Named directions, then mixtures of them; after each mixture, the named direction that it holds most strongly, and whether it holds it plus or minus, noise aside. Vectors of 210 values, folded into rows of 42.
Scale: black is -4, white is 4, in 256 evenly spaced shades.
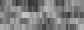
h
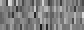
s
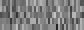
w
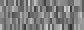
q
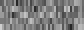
q, plus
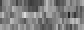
h, plus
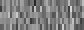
w, minus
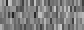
s, plus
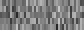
w, plus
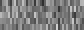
w, minus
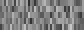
q, minus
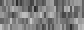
h, plus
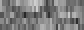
h, minus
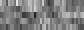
h, minus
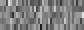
s, plus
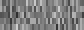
w, plus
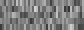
q, minus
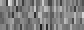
s, plus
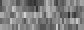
h, plus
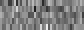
s, minus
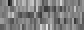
s, minus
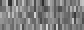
s, minus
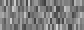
q, plus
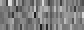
s, plus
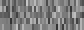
w, plus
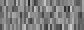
q, minus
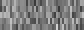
w, minus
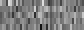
s, plus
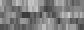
h, minus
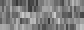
h, plus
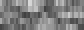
h, minus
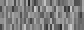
q, minus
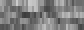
h, minus
